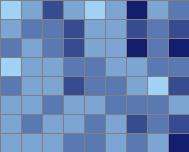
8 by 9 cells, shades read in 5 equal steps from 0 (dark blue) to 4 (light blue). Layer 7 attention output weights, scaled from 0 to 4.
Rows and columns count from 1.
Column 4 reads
3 1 1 2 1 3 3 2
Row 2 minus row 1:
-1 -1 1 -2 -1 0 1 -1 -1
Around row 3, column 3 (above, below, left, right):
2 3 3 1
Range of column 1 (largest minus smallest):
2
